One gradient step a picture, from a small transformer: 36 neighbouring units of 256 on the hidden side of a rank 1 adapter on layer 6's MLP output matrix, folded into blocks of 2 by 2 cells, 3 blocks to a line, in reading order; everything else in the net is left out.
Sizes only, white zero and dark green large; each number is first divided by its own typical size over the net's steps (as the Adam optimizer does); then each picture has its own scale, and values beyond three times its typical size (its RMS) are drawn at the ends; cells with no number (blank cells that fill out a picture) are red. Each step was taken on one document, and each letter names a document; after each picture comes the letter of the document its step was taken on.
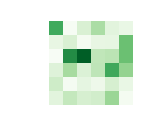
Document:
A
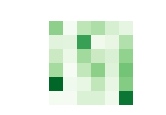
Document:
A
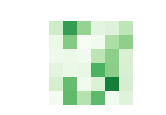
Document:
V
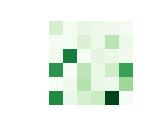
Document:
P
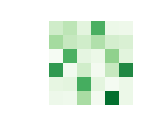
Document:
P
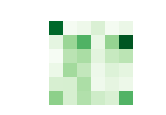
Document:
A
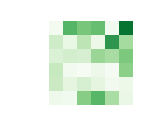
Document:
V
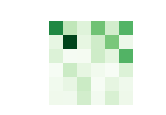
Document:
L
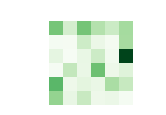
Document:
A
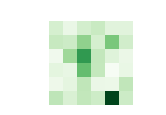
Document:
P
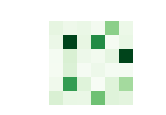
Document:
L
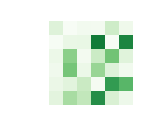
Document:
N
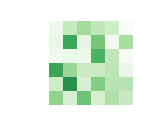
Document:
N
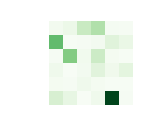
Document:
P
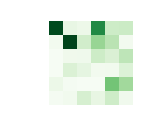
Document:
L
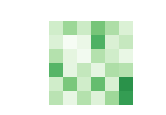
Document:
N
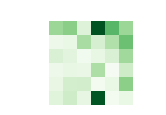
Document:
L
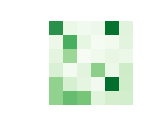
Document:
V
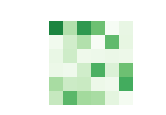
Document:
V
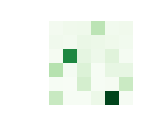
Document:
P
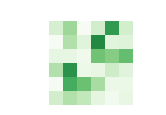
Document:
N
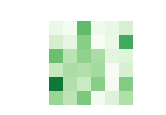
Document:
A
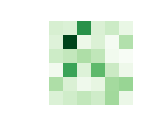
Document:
L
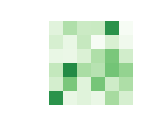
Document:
N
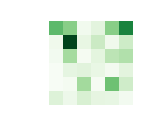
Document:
L
